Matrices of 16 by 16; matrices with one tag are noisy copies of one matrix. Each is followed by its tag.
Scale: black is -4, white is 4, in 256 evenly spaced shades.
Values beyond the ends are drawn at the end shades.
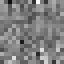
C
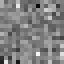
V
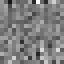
C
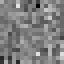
V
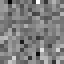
C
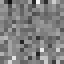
C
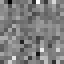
C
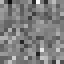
C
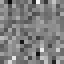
C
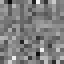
C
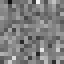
C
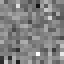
V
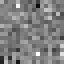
V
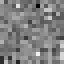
V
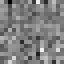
C
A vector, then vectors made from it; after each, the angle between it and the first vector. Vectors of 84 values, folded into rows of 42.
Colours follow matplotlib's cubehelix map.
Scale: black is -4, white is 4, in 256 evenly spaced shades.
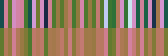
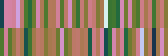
partly aligned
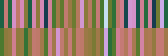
nearly parallel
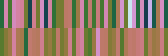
nearly parallel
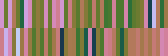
partly opposed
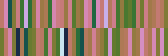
orthogonal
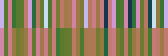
nearly opposite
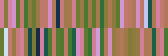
orthogonal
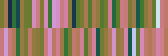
orthogonal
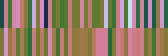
nearly parallel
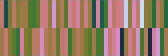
orthogonal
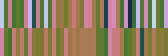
nearly opposite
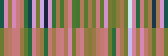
nearly parallel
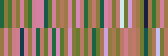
partly aligned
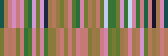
nearly parallel
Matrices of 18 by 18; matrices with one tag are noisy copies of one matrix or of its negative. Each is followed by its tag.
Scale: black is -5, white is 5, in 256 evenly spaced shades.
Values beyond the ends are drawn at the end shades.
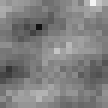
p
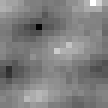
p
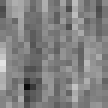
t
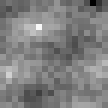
p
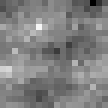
p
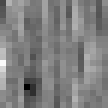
t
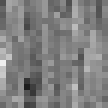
t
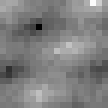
p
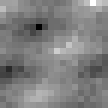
p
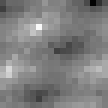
p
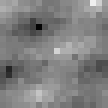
p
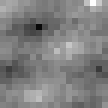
p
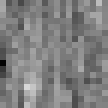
t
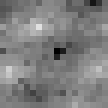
p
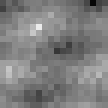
p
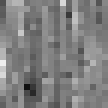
t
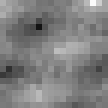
p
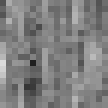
t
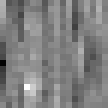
t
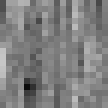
t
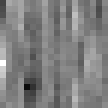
t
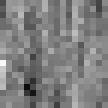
t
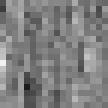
t
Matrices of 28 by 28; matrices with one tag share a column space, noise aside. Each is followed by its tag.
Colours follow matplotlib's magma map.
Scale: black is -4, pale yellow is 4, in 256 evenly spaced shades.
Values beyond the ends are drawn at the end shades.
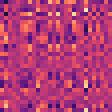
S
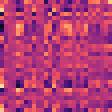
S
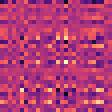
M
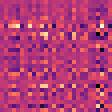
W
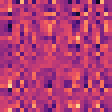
S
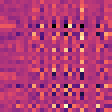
W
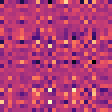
M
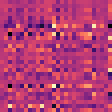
W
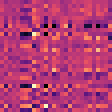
W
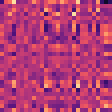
S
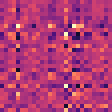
W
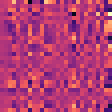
S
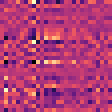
M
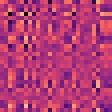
S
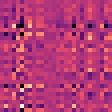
W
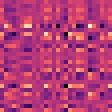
W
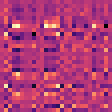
W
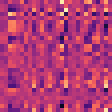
S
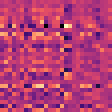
W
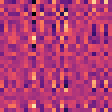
S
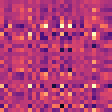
W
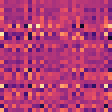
W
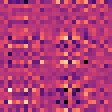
M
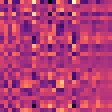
S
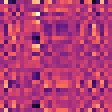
S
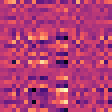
M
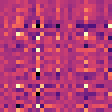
W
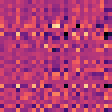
W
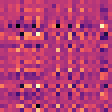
W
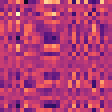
S
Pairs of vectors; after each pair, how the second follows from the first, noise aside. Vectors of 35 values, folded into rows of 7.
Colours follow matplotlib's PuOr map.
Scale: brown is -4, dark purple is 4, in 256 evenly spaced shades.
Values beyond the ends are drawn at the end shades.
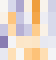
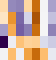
scaled up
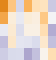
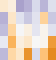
reversed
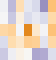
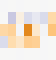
partly zeroed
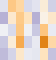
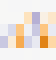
partly zeroed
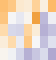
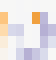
partly zeroed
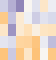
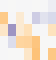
partly zeroed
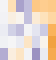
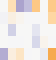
partly zeroed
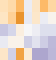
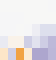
partly zeroed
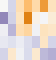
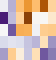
scaled up
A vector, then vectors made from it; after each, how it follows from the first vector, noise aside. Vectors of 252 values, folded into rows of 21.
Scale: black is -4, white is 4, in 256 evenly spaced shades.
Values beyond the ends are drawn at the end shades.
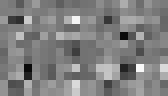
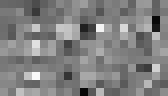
wrapped around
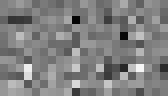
sign-scrambled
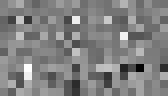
sign-scrambled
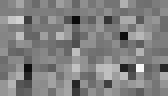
sign-scrambled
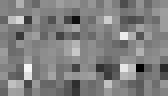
negated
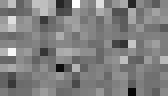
wrapped around
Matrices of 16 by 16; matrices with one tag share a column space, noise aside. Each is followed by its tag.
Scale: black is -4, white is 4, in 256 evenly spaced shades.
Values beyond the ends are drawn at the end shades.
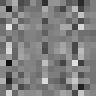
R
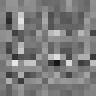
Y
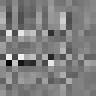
Y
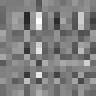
Y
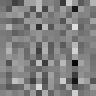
R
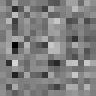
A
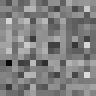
A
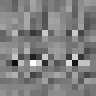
Y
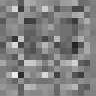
A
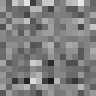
R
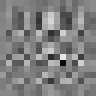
Y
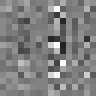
A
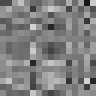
R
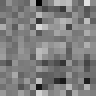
R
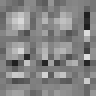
Y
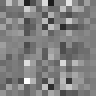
R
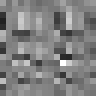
Y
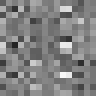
A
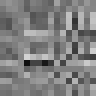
Y
